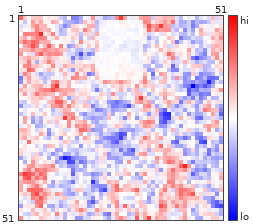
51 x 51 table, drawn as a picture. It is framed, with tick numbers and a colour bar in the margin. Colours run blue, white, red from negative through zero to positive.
An odd patch, calmer than its surroundings, sits in the top middle. The halves do not mirror each other. Overall the values sit about 50% of the way up the scale. The texture is blotchy.
